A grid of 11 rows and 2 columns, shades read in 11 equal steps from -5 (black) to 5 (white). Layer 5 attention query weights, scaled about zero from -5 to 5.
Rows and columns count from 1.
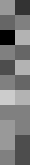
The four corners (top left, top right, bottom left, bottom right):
1 -3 0 -2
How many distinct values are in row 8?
1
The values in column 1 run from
-5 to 3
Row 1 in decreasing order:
1 -3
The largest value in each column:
3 2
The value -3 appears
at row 1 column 2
